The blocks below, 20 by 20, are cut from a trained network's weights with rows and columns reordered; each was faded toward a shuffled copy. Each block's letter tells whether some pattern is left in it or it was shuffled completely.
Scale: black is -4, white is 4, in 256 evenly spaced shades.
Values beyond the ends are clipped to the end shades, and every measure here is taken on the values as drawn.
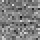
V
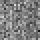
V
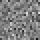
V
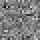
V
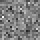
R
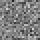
R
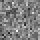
R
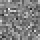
R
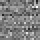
V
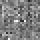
V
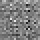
V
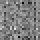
V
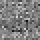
V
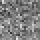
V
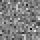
R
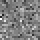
R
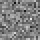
R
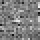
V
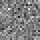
R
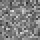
R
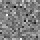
R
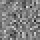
V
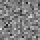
R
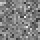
R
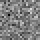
R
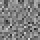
V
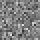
R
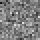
R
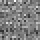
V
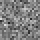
R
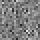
V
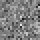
R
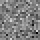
R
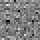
V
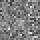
R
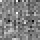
V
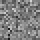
R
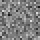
R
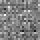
V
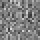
V
